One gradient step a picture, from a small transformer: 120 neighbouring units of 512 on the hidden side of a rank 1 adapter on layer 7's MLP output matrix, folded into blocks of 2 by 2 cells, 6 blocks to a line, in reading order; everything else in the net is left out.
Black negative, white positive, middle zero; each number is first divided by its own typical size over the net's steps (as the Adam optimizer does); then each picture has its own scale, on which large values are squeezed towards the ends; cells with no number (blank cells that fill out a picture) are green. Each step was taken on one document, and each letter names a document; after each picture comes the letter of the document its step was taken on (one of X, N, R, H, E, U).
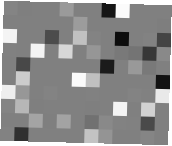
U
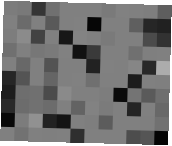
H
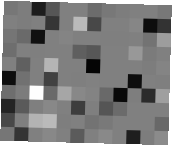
H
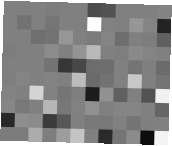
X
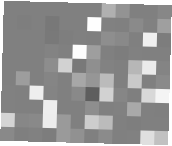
X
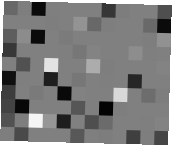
H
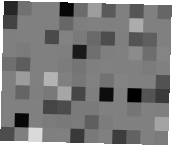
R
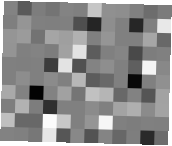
X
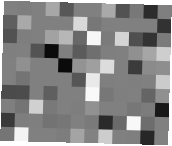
U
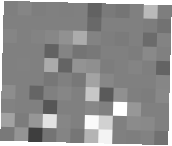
X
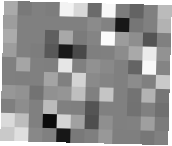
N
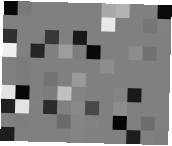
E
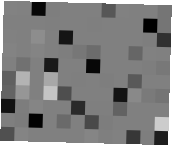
H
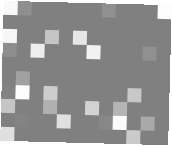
E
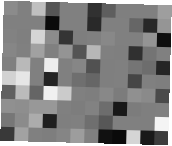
H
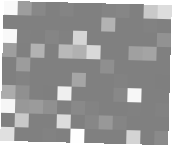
E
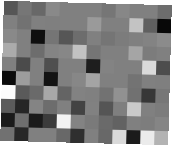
H
